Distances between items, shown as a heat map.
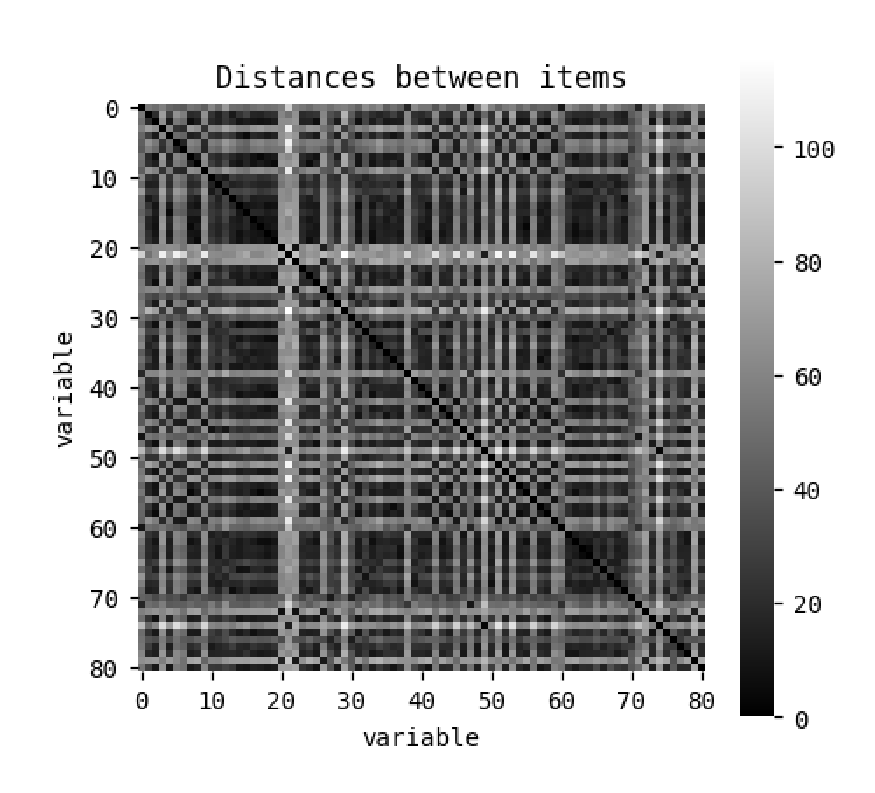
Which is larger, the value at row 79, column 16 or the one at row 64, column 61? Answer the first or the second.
the first
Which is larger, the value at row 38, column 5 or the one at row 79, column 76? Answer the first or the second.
the first
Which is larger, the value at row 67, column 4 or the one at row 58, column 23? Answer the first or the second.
the first
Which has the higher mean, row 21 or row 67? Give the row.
21
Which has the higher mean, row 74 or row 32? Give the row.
74
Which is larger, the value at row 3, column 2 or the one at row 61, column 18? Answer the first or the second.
the first
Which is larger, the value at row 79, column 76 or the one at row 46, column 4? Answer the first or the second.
the first
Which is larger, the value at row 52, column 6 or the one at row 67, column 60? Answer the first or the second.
the second
